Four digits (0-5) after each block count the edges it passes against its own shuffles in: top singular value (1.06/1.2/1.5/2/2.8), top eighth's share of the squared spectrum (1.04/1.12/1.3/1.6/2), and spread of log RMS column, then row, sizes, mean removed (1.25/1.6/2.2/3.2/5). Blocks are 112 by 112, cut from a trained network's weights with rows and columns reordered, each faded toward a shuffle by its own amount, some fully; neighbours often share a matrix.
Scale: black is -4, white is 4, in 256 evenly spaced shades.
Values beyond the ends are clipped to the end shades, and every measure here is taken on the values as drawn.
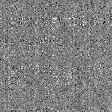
3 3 1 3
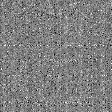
3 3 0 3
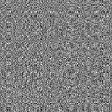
4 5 3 3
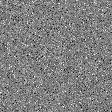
0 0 0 0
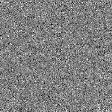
3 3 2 2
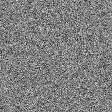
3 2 0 0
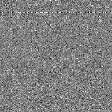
3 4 2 2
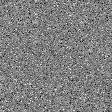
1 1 0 0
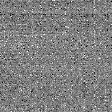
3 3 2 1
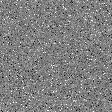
0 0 0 0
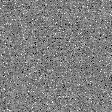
2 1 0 0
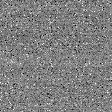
2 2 1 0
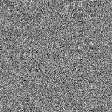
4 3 1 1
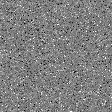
0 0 0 0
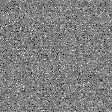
2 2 1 0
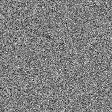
3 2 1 0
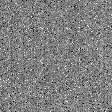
2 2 0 1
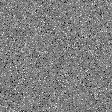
0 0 0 0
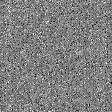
2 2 0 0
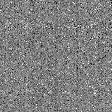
2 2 1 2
